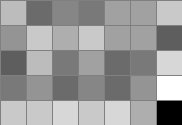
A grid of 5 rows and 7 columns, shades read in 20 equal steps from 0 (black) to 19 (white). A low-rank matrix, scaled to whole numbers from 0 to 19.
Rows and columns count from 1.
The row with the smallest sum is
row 3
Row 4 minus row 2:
-2 -4 -5 -5 -4 -1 12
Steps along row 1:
down up down up same up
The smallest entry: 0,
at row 5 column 7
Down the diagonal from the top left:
14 15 9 10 16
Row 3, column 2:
14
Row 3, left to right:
7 14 9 12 8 9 16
